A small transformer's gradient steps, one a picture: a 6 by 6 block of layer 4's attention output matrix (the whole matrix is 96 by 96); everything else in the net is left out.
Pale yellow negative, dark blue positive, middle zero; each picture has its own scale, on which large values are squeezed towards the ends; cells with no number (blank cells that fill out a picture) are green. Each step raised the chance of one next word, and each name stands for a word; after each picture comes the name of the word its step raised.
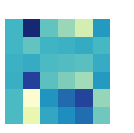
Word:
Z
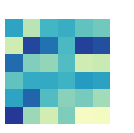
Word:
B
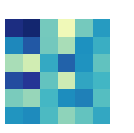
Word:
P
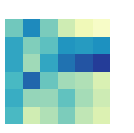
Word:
P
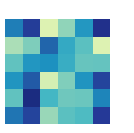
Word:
P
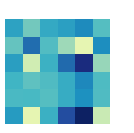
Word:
B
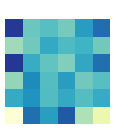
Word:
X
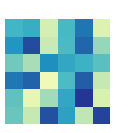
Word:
P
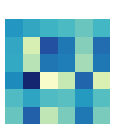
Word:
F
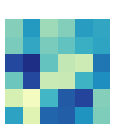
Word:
Z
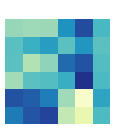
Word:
Z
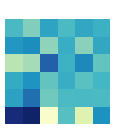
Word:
X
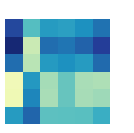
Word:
F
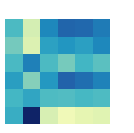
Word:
X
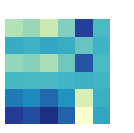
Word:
X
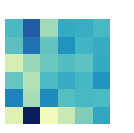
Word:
X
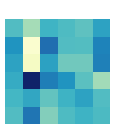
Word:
F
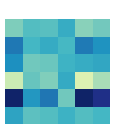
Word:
Z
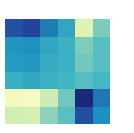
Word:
Z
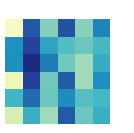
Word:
P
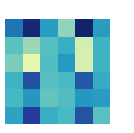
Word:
P
